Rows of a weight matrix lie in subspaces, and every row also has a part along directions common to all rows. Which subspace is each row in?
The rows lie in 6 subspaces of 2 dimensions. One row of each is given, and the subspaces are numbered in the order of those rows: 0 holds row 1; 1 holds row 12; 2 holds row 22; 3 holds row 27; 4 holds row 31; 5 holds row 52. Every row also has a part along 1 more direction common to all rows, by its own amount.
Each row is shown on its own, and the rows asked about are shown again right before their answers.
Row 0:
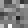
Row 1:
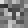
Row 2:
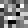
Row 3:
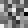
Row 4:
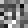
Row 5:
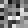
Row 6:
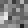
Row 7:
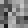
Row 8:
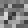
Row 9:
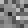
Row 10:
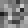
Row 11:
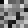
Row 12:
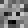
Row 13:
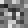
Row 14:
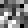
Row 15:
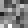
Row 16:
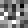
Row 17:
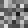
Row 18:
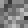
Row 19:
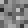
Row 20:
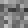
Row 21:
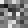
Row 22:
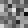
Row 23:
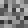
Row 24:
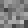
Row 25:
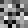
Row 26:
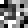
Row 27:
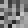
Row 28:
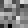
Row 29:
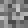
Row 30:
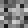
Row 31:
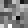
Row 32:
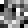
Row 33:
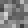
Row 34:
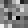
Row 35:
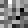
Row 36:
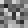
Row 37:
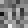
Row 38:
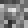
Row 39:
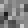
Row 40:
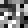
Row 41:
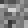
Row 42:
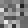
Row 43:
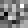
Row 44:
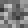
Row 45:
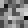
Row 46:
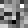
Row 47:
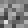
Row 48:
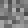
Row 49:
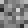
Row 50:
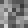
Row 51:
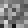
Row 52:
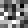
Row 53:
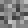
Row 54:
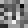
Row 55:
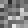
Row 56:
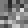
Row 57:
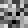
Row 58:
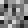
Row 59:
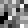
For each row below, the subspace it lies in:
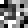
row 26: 2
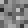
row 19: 2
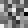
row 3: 2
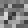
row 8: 5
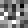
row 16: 5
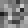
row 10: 4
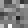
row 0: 4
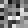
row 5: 3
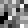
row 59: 1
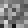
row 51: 5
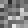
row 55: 3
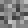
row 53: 1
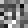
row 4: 4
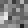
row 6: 1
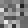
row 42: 5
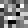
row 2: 3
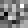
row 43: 5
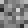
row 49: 2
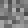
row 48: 3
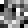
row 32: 2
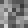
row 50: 5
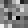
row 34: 4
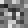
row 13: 0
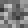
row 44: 1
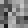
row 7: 5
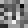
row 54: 4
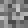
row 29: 1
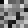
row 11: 2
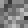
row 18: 3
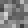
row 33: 1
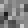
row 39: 1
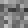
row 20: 0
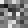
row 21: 0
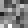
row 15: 4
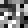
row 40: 1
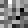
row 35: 3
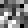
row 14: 1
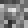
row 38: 0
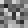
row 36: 0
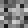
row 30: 0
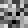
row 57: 2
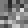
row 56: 3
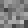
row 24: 0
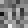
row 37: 4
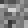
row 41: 0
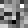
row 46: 4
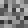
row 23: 3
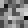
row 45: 3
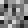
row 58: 3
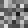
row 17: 0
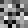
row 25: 5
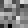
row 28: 4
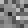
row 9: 2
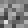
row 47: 5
